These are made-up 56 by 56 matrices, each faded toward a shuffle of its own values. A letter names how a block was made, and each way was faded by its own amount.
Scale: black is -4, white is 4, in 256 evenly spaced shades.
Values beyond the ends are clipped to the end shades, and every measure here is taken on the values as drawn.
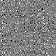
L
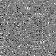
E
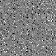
L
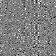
L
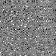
E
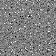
E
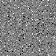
E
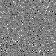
E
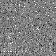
E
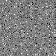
E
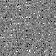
E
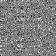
E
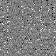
L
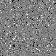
E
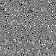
E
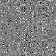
L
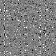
L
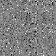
L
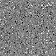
E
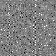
L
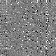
L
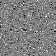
E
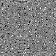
E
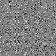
L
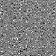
L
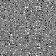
E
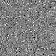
E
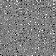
L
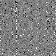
L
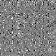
L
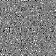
E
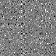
L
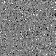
E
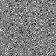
L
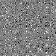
L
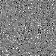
L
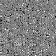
E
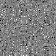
L
